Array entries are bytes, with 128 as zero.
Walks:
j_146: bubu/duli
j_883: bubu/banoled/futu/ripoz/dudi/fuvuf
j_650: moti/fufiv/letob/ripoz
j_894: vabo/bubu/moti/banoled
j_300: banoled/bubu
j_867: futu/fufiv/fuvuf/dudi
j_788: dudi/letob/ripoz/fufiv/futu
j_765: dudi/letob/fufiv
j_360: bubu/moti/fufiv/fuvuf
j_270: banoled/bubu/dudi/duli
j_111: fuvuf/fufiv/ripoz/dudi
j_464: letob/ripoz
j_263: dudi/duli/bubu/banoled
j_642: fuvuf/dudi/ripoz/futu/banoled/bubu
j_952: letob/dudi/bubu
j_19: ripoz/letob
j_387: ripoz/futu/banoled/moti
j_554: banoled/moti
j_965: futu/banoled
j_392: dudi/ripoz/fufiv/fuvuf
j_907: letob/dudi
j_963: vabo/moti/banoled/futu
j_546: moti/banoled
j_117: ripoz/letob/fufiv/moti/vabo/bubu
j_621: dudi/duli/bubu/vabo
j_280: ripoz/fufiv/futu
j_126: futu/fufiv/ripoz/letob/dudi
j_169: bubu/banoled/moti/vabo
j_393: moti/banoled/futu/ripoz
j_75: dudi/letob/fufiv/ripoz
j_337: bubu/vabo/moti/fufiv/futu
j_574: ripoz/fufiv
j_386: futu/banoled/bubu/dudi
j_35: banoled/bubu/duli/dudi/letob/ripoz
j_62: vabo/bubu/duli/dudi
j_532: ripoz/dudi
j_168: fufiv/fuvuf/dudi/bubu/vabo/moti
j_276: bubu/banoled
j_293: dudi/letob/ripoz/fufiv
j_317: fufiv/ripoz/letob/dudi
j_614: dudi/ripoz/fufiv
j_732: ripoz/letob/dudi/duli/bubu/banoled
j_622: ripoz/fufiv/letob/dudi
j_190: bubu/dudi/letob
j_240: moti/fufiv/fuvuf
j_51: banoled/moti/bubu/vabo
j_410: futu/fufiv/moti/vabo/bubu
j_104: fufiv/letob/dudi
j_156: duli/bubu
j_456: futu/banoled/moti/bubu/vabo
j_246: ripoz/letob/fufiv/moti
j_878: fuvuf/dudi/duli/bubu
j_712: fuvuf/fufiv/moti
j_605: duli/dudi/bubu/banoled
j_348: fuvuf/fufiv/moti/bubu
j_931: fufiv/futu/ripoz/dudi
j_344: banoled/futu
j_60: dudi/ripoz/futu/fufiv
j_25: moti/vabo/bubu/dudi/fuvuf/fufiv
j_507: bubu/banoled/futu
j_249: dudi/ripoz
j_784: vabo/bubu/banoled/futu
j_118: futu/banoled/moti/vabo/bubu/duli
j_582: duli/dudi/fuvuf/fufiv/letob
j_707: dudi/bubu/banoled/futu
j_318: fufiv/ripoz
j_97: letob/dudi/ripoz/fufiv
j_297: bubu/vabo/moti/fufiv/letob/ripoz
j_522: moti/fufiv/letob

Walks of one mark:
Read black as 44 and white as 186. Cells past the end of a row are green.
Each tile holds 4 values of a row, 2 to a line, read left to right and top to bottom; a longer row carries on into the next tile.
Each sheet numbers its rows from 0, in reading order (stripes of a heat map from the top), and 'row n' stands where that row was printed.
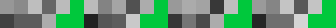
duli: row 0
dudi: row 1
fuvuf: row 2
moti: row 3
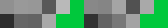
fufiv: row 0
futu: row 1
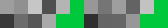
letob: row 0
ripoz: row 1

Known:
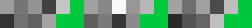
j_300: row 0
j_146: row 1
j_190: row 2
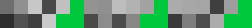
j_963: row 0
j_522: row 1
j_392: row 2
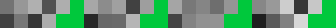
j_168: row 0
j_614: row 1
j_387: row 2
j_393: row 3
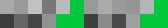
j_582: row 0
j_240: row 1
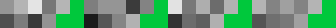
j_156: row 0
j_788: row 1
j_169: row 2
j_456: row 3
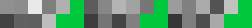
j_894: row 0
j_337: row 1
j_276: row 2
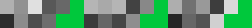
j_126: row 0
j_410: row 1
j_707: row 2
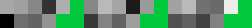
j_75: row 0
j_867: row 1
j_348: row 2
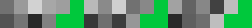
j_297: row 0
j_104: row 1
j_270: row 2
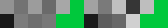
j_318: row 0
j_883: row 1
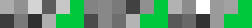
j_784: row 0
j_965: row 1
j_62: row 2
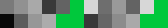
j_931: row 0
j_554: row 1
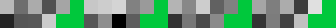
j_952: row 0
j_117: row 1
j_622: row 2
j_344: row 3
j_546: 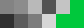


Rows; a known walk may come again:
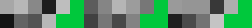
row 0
j_765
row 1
j_337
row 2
j_293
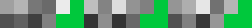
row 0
j_348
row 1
j_317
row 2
j_156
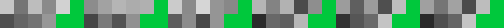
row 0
j_51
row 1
j_650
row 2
j_118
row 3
j_97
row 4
j_605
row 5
j_190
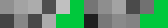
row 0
j_878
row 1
j_280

